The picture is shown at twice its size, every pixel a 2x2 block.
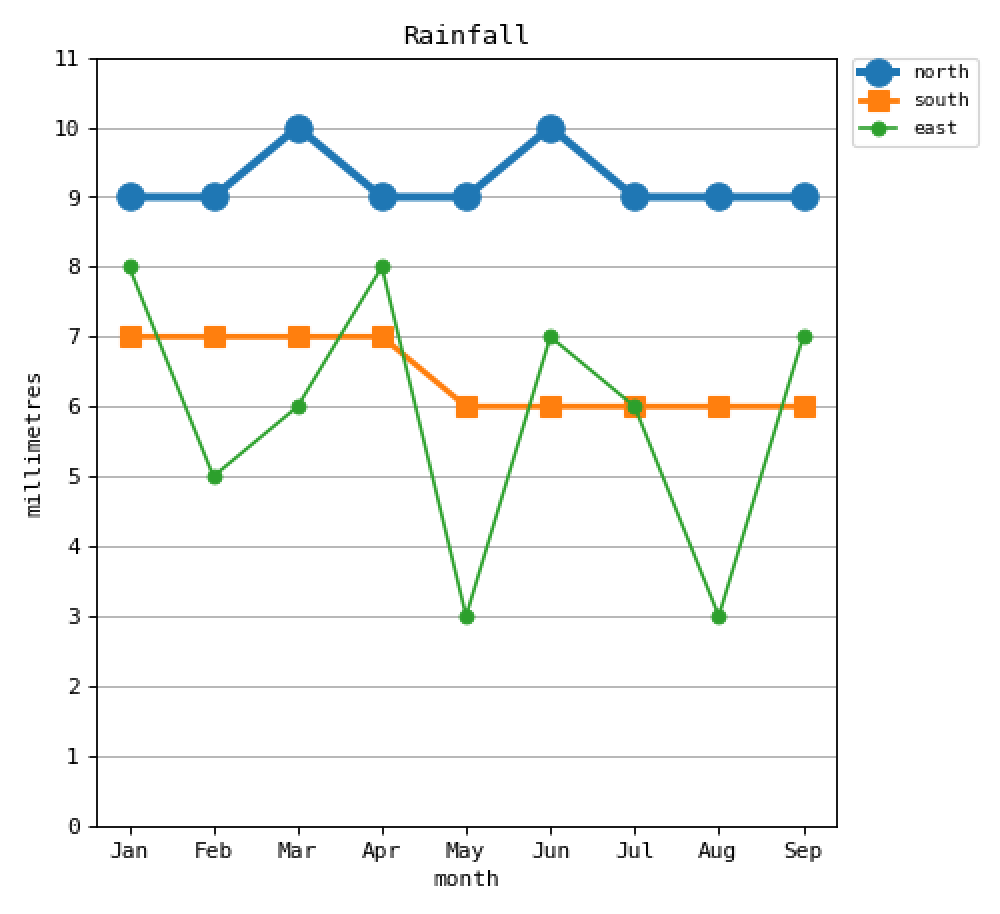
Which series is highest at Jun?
north
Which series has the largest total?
north
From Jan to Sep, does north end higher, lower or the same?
the same
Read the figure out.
Title: Rainfall
x-axis: month, ticks Jan Feb Mar Apr May Jun Jul Aug Sep
y-axis: millimetres, ticks 0 1 2 3 4 5 6 7 8 9 10 11
Legend: north, south, east
Values:
north: 9 9 10 9 9 10 9 9 9
south: 7 7 7 7 6 6 6 6 6
east: 8 5 6 8 3 7 6 3 7
